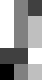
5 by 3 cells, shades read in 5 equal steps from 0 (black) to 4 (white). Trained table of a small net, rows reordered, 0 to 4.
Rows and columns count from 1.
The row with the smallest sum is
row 5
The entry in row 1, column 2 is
2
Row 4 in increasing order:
1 1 4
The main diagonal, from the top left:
4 2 3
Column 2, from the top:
2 2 2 1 2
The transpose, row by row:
4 4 4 1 0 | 2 2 2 1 2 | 1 3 3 4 3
